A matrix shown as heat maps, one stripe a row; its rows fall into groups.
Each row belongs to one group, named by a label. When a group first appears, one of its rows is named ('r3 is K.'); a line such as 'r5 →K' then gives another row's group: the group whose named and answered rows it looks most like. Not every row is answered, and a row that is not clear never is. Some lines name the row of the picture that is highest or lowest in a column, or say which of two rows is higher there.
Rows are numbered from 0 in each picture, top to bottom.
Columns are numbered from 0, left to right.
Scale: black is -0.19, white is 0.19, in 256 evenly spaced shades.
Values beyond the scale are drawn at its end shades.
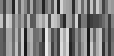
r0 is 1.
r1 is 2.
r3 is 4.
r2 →4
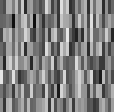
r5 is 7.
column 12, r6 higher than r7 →No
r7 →2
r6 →1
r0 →4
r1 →1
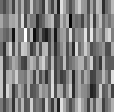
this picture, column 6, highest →6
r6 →2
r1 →4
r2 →1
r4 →7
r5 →2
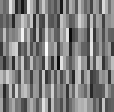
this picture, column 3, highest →0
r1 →1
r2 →4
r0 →7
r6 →2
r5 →2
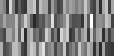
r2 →4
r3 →7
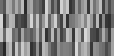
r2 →2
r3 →2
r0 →4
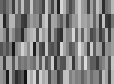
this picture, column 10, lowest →4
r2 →7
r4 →2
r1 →7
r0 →1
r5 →7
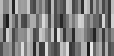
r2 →2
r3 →4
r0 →2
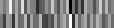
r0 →4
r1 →1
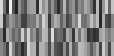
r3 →7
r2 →2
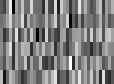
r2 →1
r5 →7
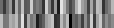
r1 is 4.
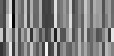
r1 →1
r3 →1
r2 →2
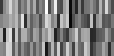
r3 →2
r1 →4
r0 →4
